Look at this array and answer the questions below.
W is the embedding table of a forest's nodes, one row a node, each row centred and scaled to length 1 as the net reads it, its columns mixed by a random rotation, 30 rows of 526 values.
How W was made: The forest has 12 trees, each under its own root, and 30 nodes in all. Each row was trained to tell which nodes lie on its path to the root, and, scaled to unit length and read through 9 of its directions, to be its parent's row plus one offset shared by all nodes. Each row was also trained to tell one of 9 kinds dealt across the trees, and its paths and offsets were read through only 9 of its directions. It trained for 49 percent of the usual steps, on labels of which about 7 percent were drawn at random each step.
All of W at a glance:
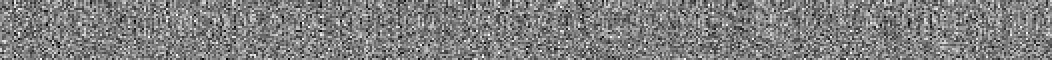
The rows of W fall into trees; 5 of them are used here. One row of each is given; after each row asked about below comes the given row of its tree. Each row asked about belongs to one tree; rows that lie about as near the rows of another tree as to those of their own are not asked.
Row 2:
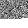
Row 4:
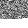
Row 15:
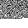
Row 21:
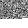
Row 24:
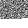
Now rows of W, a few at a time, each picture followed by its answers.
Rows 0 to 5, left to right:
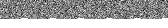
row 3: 15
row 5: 24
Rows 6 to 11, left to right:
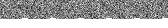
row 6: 2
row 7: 21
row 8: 4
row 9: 21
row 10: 4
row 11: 24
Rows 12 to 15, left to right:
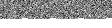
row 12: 24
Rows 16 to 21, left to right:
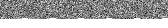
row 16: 4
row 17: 4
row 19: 24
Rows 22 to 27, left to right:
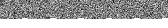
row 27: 21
